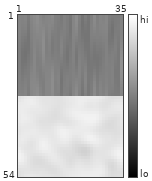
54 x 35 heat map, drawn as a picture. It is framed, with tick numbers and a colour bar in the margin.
The table splits into 2 rows of 1 panel. Panel 1,1: middling, streaked downward, faint in contrast. Panel 2,1: very high, blotchy, faint in contrast.
